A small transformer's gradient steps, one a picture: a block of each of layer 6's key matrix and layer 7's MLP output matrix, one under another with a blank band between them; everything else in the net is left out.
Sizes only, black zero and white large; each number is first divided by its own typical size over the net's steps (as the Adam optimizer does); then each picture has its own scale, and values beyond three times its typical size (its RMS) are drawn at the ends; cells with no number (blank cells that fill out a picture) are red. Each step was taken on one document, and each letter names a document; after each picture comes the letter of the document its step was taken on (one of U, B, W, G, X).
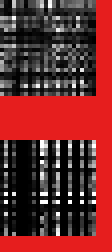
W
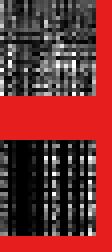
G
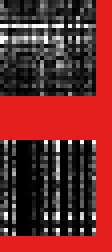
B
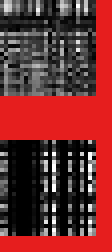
G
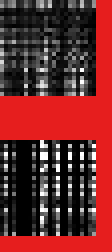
W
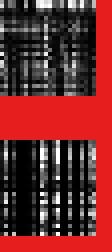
W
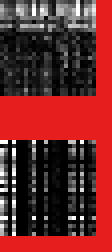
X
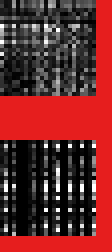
B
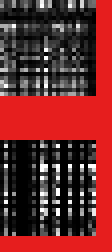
W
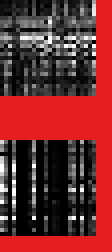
X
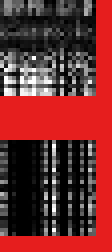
G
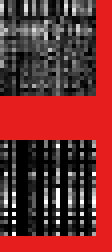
B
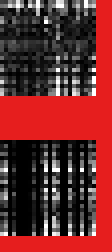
G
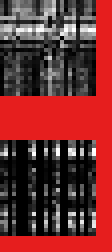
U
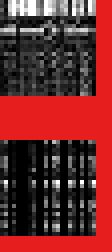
U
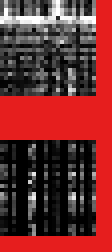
U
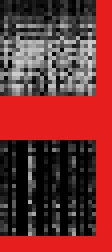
U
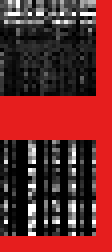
U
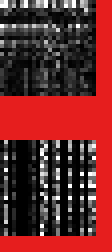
W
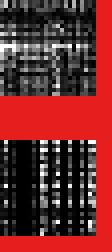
W
